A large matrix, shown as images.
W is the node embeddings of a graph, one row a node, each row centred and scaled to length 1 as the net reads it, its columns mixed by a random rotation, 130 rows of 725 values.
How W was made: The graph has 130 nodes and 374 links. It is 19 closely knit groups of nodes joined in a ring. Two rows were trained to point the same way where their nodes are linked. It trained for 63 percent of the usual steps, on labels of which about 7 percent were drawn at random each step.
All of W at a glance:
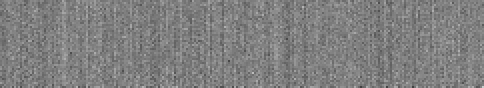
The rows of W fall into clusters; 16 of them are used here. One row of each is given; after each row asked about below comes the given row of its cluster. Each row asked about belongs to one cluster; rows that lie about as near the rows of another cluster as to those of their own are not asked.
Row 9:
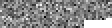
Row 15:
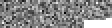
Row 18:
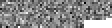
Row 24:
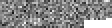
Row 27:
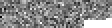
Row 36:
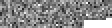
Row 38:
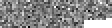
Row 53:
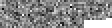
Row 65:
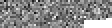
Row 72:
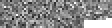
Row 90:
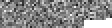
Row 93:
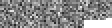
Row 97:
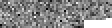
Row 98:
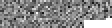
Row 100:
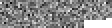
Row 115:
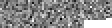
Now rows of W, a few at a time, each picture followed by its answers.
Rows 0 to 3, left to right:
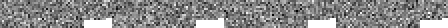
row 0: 24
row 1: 27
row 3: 90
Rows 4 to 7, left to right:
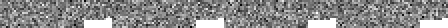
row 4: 18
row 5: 27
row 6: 90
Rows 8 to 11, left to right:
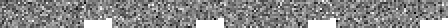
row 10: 53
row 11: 98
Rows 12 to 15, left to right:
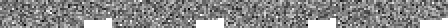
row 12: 93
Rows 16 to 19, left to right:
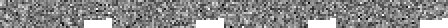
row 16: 53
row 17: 38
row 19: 72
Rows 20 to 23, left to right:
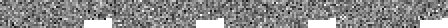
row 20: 38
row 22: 15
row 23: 9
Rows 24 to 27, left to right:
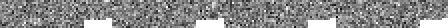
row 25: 38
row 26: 15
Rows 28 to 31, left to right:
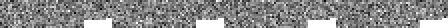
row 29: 24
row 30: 15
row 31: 97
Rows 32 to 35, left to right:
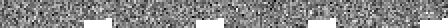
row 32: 98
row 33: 98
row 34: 97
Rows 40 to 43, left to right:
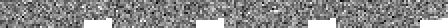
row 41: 98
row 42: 36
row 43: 65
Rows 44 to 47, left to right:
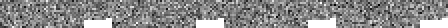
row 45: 24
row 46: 15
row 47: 100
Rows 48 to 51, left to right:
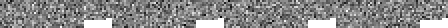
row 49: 97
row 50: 65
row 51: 90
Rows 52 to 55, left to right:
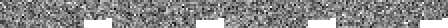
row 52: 72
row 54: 27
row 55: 36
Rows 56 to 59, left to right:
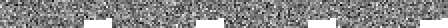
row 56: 90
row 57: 27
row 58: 15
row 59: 9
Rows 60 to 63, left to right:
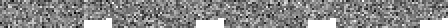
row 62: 72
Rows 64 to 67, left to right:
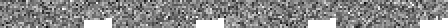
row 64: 15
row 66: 27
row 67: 72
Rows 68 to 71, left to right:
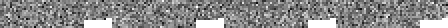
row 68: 36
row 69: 115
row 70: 115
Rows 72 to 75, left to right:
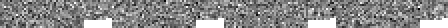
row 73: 90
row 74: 97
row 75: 72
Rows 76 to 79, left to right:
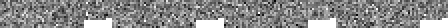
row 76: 36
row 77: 115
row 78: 97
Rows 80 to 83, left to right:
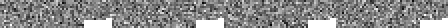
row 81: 93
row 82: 53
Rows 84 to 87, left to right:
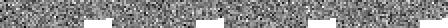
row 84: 65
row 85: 97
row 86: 72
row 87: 15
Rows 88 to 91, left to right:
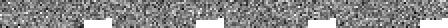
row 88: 18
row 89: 97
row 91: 24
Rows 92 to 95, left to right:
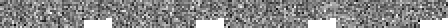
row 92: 93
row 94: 98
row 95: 115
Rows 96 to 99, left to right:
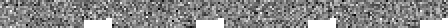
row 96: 90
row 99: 97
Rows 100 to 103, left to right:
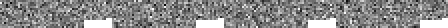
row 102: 53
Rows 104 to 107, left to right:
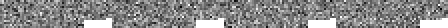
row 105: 72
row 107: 24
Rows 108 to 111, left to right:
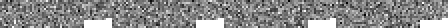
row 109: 53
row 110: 53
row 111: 100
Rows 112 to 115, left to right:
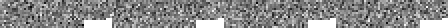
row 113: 98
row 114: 115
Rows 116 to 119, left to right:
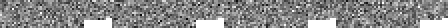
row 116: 18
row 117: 65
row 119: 72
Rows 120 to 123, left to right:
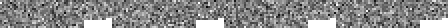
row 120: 100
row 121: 36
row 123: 53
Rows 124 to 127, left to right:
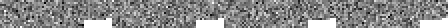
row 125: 38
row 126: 115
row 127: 15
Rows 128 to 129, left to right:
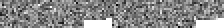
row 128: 36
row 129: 9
